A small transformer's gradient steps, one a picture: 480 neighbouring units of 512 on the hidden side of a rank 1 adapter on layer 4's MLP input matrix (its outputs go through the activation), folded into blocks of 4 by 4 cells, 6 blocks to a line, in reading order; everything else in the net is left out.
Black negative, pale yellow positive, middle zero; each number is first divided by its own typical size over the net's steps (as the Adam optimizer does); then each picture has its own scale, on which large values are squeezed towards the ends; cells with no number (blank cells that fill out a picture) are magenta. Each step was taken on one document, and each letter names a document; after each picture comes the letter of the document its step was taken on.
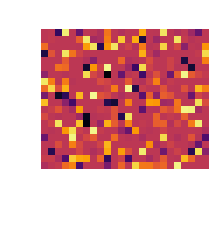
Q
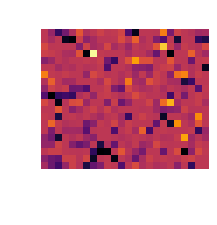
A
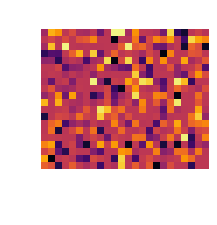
Q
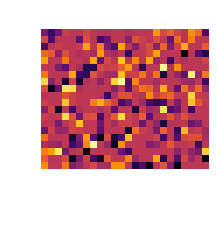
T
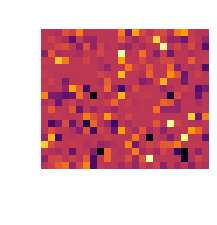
A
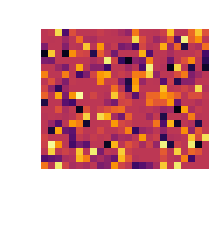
Q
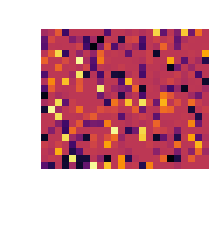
T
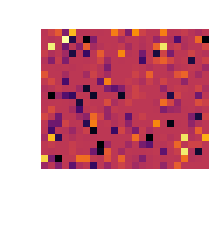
A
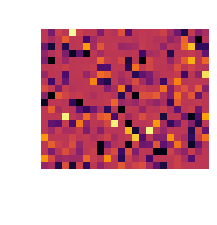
Q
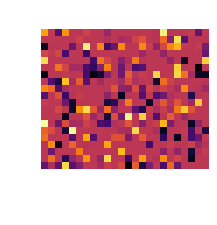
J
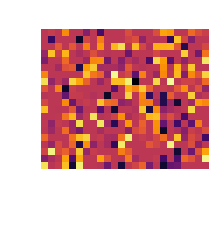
T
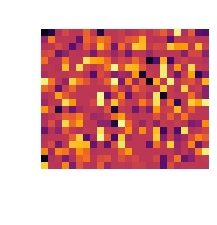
T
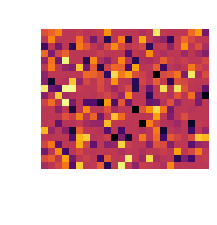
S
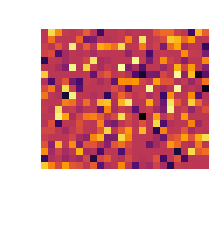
J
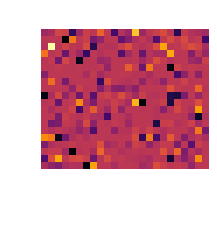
A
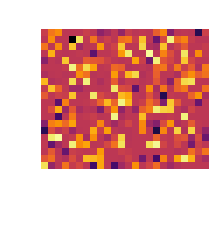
J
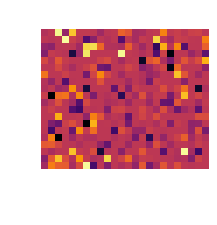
A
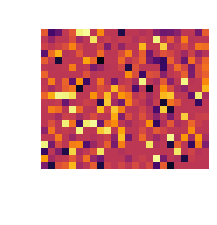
J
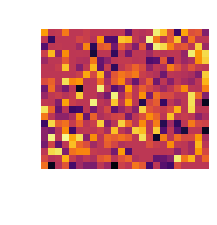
T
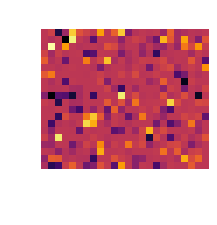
A
